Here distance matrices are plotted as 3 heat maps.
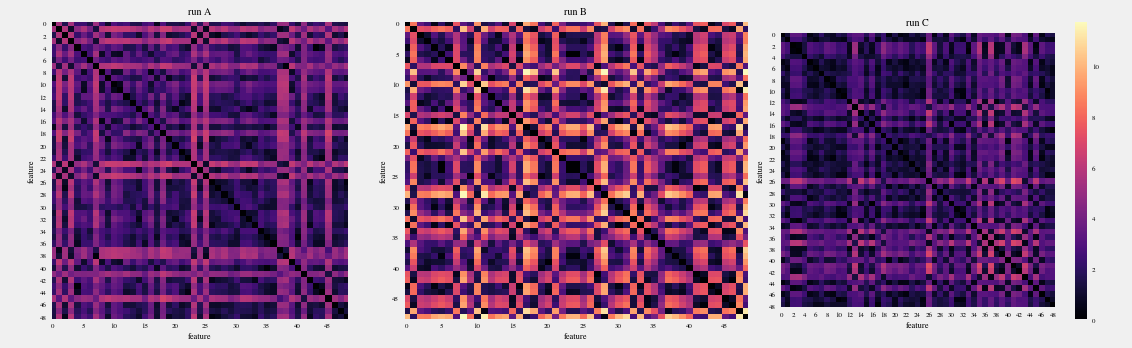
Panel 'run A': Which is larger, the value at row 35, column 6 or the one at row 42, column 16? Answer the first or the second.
the second
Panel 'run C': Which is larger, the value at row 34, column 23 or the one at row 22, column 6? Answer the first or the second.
the first
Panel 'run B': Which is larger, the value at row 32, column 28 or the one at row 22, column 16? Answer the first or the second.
the second
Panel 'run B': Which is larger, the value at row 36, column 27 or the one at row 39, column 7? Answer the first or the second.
the second
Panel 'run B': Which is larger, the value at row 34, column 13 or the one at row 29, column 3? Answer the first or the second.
the first
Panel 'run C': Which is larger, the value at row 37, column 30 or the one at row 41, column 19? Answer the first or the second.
the first
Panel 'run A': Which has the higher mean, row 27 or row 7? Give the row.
7
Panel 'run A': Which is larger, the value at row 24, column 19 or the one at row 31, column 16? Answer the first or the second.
the second
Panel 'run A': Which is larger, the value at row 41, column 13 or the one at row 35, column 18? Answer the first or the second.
the first
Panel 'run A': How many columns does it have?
49
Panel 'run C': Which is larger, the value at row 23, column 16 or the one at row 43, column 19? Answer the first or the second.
the second
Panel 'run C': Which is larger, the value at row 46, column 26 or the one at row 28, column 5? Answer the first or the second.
the first
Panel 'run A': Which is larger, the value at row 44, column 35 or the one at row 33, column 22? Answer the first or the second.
the second
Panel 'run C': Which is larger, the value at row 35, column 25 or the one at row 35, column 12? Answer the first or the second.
the second
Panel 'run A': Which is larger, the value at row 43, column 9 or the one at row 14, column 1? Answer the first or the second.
the second
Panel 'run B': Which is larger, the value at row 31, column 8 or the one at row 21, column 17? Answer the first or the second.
the first
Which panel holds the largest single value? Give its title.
run B
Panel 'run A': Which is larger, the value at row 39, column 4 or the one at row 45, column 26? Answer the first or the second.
the second
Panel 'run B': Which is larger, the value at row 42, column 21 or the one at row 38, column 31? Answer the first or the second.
the second
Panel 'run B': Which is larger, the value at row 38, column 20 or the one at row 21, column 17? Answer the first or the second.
the second
